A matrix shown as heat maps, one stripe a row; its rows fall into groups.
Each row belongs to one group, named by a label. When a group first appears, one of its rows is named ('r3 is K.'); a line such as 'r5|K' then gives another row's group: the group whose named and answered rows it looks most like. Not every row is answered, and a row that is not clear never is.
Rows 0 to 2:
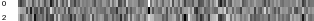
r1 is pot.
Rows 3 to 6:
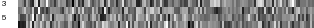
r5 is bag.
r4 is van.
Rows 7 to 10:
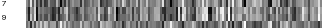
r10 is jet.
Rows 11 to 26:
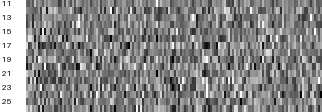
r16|pot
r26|pot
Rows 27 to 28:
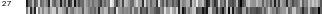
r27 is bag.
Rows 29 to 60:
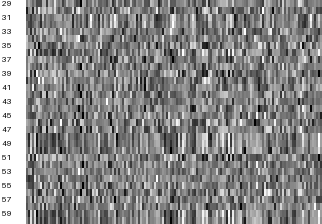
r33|jet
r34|bag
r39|jet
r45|bag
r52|bag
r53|pot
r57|pot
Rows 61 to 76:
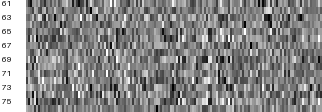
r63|van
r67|van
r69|jet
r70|pot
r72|pot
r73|pot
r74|pot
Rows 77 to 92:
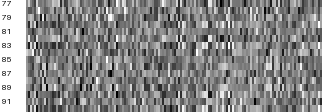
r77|jet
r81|bag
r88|bag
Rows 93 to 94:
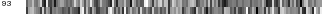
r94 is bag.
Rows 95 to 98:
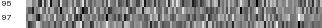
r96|bag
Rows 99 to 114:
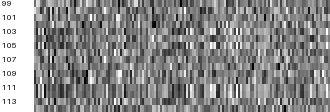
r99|pot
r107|bag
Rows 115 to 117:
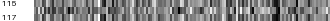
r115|van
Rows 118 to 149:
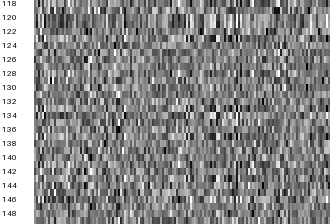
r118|jet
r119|van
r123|jet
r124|van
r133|jet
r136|bag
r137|jet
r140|bag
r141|jet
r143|jet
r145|van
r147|bag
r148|jet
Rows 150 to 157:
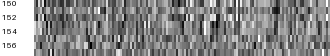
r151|van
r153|pot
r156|bag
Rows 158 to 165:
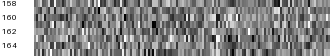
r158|van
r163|jet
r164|van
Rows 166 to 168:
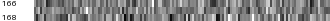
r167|pot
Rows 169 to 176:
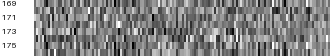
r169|van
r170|van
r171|bag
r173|pot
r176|van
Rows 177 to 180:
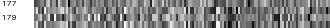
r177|bag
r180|jet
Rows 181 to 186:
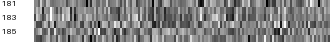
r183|pot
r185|van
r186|bag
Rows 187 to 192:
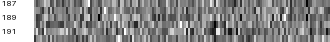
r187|van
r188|bag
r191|jet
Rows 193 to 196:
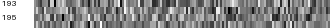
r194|jet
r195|van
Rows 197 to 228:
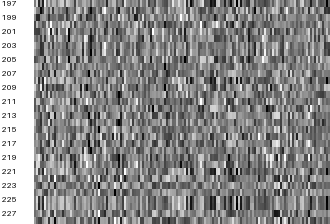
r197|jet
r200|pot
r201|bag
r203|bag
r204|bag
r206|pot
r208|jet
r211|pot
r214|bag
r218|bag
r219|pot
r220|pot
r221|jet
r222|van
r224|van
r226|jet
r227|van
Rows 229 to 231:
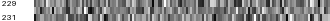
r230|bag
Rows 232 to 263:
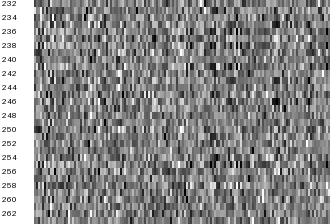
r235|van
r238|jet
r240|bag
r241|jet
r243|van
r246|van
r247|van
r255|jet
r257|bag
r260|bag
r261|pot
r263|jet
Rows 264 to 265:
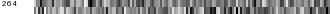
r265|jet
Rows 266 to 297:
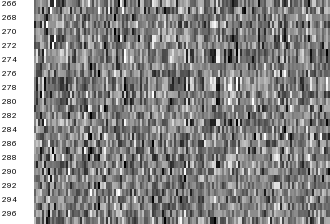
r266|van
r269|pot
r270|van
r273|jet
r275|bag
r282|bag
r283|jet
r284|van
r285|bag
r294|pot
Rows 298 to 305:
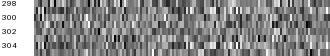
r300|pot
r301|van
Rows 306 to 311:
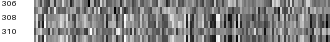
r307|van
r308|jet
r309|jet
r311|jet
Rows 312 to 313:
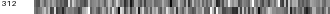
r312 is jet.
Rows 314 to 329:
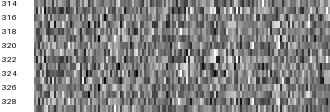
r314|bag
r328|jet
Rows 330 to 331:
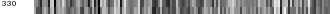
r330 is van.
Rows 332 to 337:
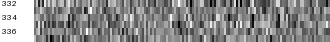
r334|jet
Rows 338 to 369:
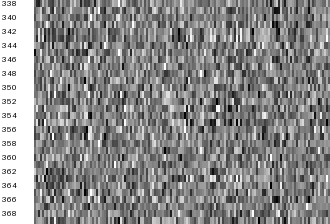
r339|van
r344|bag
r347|pot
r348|pot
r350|bag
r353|jet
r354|bag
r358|van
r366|van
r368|jet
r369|van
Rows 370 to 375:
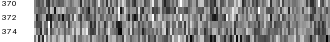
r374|bag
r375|jet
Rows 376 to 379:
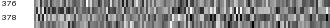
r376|pot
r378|jet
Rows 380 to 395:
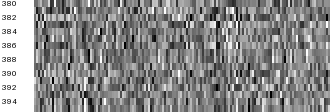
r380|van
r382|jet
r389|bag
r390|jet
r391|bag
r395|bag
